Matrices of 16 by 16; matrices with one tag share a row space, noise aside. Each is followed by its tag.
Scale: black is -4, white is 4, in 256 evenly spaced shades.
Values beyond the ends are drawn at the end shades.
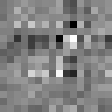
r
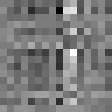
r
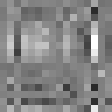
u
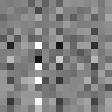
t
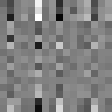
t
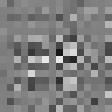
r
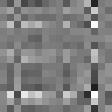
u
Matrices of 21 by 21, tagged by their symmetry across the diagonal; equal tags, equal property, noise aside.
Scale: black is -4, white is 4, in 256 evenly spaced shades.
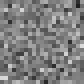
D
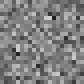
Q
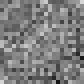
Q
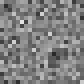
Q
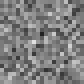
D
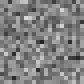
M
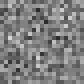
D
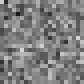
M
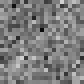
M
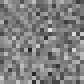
D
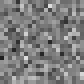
M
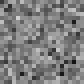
Q
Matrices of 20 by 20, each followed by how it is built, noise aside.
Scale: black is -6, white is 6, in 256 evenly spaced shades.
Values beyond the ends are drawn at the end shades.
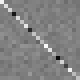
diagonal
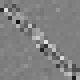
banded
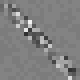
banded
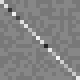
diagonal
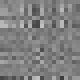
low rank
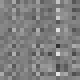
low rank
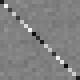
diagonal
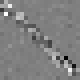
banded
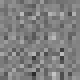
low rank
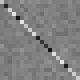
diagonal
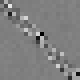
banded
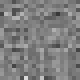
low rank
